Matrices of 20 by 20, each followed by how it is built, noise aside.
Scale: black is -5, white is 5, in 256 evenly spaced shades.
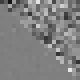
upper triangular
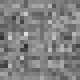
low rank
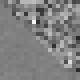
upper triangular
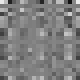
low rank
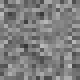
low rank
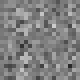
low rank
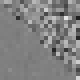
upper triangular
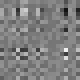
low rank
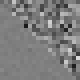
upper triangular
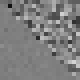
upper triangular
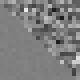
upper triangular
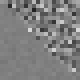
upper triangular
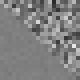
upper triangular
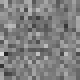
low rank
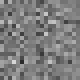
low rank
